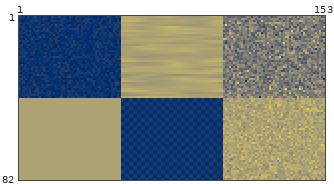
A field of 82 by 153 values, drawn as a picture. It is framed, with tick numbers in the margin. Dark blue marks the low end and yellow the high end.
The table splits into 2 rows of 3 panels. Panel 1,1: very low, fine-grained, faint in contrast. Panel 1,2: high, streaked across, faint in contrast. Panel 1,3: middling, fine-grained, strong in contrast. Panel 2,1: high, flat. Panel 2,2: very low, checkered, faint in contrast. Panel 2,3: high, fine-grained.
